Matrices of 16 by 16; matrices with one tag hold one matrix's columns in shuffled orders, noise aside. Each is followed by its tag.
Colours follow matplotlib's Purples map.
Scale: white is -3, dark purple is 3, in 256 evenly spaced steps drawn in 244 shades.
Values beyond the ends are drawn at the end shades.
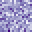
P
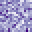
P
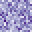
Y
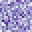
Y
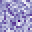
Y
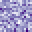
P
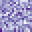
P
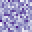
Y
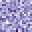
P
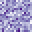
P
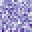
P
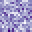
P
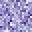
Y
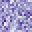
Y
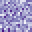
P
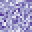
Y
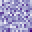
P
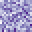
P
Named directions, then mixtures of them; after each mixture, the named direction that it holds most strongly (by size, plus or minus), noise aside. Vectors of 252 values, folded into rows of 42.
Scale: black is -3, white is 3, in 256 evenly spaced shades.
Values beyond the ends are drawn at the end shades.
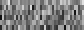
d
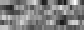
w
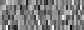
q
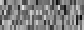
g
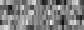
w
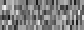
q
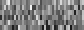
d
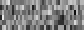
d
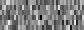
q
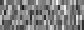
g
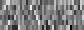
q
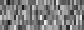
g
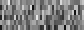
d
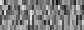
g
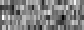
w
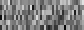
d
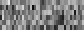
d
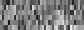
d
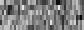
g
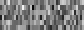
d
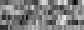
w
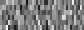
q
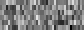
q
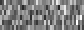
g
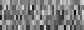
d
